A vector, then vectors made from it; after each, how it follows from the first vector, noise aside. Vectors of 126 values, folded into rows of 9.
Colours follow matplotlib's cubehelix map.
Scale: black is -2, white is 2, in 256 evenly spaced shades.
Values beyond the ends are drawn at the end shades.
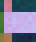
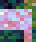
reversed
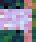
reversed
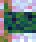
negated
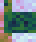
negated
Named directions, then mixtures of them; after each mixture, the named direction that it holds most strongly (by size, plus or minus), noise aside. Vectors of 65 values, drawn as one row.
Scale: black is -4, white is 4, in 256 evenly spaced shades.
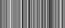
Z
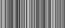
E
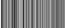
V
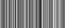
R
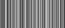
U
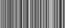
Z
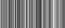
R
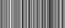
Z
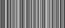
U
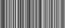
R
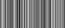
E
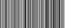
U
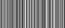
E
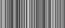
E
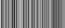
V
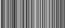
V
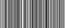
U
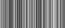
E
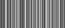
U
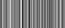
Z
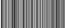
V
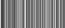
V
